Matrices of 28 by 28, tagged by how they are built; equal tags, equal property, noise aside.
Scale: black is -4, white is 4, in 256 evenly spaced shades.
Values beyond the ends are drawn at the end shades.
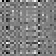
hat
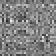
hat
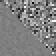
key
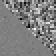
key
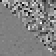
key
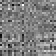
hat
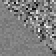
key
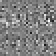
hat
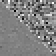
key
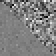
key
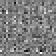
hat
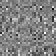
hat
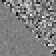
key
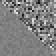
key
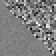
key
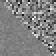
key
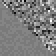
key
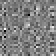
hat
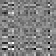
hat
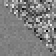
key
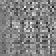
hat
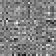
hat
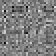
hat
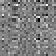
hat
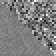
key
